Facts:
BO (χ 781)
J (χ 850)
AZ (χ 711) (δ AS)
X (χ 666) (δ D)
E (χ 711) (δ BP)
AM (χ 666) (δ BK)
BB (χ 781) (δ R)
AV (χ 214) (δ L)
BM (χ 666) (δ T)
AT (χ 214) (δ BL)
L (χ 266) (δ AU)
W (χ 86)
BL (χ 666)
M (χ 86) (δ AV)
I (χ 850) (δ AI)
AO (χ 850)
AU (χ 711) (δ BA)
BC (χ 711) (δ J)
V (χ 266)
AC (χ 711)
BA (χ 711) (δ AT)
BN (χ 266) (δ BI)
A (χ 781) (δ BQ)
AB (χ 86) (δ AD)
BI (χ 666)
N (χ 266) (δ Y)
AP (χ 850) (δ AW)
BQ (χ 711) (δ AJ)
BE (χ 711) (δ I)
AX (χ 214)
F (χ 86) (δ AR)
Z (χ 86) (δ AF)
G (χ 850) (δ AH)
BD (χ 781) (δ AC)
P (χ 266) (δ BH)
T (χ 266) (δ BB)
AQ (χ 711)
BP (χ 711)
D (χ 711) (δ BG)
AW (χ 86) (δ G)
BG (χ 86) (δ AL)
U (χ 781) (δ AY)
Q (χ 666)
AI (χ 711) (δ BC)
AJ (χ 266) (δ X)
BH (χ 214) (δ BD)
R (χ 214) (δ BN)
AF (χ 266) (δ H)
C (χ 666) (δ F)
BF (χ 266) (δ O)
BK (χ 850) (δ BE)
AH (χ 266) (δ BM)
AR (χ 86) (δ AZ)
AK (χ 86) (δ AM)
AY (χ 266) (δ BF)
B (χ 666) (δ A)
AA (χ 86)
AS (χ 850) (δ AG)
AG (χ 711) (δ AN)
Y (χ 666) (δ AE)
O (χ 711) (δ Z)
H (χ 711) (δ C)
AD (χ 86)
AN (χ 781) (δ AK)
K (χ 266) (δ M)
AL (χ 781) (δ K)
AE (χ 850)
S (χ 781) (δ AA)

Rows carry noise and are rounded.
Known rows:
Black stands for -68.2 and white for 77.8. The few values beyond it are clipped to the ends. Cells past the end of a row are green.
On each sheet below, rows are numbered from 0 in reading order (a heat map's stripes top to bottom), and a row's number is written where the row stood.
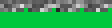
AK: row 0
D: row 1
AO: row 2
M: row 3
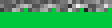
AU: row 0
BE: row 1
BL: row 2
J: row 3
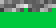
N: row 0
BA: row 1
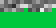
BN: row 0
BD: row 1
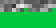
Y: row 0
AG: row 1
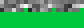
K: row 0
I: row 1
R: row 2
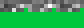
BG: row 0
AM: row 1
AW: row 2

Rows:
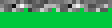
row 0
BI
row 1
AC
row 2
BM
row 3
Z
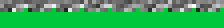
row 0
A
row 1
BH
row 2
AL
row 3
T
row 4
O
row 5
BB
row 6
AJ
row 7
AE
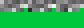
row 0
AF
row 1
L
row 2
U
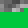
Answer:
H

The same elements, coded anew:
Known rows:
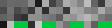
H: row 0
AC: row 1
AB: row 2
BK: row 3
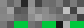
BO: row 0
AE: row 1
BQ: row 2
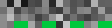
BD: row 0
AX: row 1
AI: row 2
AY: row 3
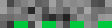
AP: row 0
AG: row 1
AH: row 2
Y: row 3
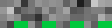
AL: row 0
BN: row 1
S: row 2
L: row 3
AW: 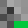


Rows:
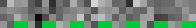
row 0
K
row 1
R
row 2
P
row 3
M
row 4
C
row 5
AN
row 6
N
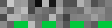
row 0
BG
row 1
BH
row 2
BI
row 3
AO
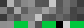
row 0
AF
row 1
AS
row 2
O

